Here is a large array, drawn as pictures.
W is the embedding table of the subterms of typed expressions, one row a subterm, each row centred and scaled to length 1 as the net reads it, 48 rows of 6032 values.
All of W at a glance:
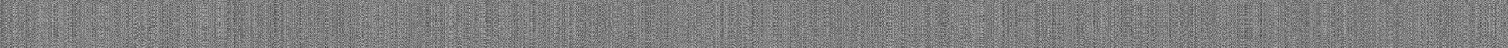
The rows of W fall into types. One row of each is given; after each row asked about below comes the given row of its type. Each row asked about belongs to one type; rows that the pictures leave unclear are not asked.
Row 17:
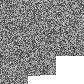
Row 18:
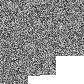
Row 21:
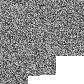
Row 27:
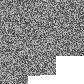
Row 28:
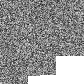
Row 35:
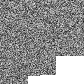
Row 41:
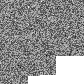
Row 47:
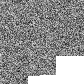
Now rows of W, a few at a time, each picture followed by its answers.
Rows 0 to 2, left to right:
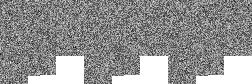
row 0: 18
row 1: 21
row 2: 18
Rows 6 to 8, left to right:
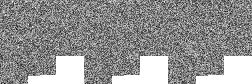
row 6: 41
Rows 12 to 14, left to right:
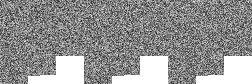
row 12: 18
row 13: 17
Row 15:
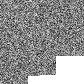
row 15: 41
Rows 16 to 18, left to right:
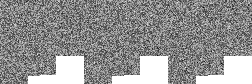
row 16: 21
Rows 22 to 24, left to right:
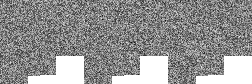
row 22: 17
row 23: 17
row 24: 28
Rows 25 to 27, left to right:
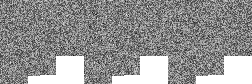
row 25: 17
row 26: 17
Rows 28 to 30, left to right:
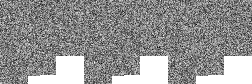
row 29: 18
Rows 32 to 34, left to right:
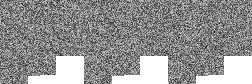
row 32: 28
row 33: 27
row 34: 41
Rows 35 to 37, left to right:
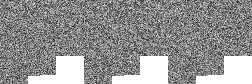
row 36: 28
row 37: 41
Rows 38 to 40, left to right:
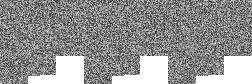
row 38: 28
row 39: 21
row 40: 27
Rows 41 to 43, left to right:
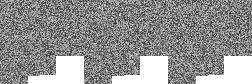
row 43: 21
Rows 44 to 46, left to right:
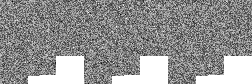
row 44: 47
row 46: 21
